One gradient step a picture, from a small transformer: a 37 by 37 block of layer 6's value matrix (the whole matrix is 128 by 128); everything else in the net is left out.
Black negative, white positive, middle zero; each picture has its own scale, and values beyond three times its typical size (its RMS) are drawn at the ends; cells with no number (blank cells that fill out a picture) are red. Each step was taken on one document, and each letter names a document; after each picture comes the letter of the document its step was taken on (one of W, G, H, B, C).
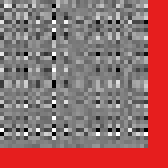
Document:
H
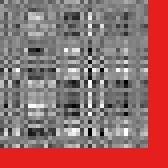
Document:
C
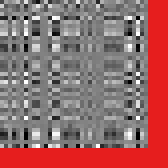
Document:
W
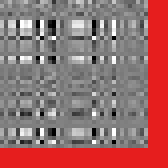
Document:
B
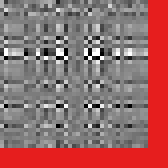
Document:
C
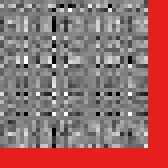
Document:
H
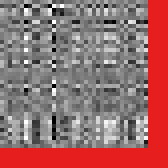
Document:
H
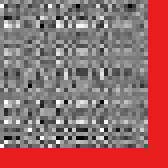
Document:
C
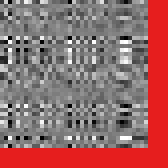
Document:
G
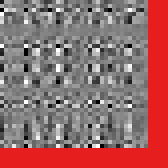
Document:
W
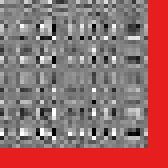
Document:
B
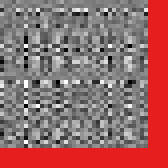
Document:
W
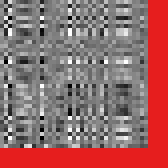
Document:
G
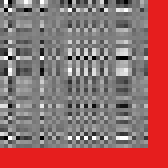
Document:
G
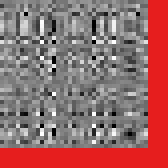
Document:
B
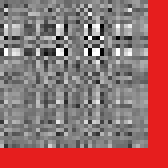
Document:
C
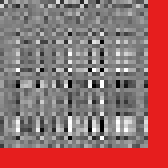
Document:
C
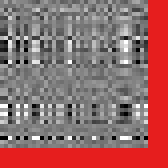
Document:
G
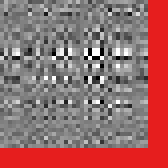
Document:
C
